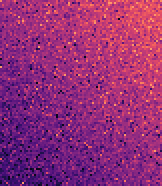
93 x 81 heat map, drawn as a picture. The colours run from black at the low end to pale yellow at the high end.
Average level on the scale: 40%. Slope: up to the top right. Grain: fine. Stripes: none. Ninth with the lowest average: bottom left.
